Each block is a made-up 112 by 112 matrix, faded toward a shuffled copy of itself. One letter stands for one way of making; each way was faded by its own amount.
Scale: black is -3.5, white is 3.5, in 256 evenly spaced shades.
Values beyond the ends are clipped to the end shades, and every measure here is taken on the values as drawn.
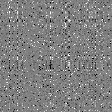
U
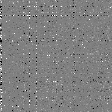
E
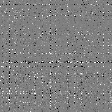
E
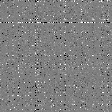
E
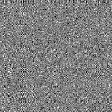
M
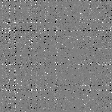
E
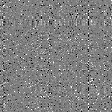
U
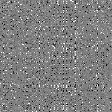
U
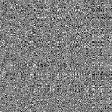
M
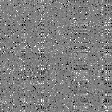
U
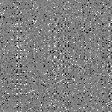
U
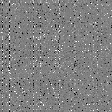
U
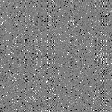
U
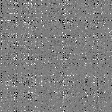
E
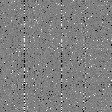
U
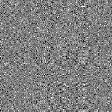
M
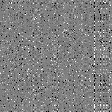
U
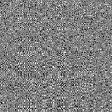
M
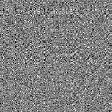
M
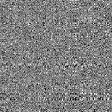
M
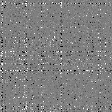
E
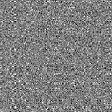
M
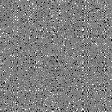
U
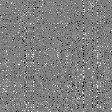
U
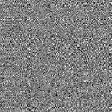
M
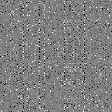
U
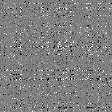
E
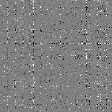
E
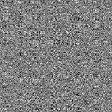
M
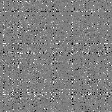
E
